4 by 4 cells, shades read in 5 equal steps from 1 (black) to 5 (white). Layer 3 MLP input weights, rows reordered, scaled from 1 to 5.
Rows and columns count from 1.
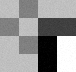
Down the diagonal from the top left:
4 4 1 5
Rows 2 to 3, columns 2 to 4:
4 2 2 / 3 1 5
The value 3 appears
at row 1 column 2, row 2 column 1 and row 3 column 2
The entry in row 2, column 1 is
3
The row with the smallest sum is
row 2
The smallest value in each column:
3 3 1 2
